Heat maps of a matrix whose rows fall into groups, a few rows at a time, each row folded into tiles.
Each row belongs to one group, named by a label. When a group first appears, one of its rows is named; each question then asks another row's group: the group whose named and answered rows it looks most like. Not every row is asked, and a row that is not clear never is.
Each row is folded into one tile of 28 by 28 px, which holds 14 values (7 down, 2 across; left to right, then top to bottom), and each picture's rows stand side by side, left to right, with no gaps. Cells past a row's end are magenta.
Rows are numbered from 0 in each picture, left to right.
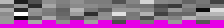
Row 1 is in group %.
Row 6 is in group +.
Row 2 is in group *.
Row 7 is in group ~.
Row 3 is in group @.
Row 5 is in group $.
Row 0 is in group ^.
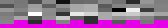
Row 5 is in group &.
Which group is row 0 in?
+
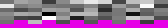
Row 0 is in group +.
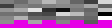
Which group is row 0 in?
+
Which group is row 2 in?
&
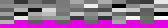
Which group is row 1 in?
~
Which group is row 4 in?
+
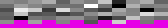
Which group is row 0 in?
*
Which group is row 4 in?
%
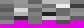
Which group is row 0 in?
*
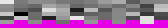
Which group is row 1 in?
*
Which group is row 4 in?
^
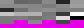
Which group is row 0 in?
&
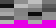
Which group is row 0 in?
%
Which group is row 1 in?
@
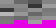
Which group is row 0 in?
&
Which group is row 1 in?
%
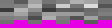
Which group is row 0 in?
~
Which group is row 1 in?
@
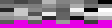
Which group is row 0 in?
~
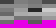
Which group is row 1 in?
~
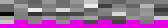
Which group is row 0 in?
@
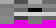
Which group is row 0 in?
^
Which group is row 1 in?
&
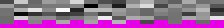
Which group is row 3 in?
+
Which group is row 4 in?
%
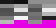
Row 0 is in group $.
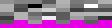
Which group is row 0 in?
@
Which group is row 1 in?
+
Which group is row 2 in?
@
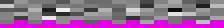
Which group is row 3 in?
~
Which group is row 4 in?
*
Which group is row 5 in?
%
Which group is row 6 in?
&
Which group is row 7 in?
%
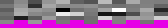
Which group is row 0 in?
*
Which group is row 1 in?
%
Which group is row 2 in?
&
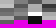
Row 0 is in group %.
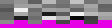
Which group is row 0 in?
*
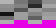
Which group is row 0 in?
@
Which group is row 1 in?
%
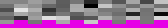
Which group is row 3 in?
%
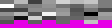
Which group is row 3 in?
@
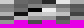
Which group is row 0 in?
$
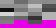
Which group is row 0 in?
&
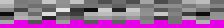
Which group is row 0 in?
@
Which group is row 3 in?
~
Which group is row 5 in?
^
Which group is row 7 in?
@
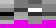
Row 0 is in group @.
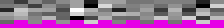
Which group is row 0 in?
~
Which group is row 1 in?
+
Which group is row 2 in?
*
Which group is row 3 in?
%
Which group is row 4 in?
&
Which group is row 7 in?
%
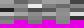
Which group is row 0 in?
&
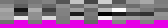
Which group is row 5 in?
@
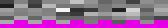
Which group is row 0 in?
%
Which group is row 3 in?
&
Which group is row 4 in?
~
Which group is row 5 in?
*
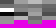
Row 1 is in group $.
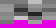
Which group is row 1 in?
@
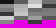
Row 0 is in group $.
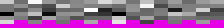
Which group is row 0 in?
@
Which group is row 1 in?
$
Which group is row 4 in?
@
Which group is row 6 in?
&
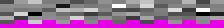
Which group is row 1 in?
@
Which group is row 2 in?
+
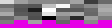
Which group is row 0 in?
$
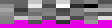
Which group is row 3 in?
+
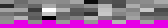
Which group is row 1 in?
*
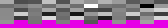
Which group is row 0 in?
^
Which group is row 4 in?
^
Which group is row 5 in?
+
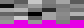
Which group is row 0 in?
+
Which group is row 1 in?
@
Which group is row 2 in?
^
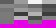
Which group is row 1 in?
$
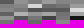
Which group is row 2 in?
*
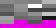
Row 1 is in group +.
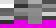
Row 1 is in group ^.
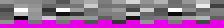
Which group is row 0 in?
*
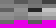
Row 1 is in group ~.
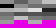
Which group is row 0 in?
+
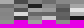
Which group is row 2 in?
*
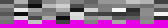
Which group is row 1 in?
%
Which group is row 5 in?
^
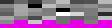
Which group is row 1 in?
%
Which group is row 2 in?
&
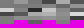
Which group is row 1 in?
~
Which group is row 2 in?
^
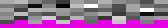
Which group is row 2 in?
%
